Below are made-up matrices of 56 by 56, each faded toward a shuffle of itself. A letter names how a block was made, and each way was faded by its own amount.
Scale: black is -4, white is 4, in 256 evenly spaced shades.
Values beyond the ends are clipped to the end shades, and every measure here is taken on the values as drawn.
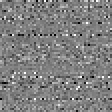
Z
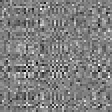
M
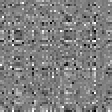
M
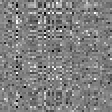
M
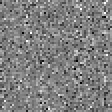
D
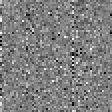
D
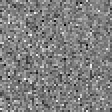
D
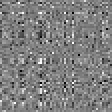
M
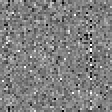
D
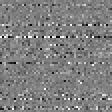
Z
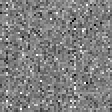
D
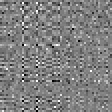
M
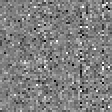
D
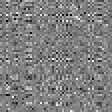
M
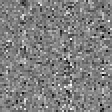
D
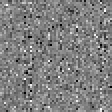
D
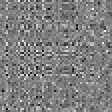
M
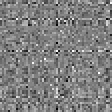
M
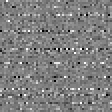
Z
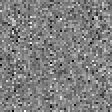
D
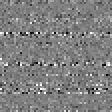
Z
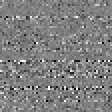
Z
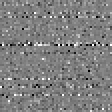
Z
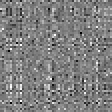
M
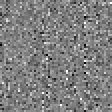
D
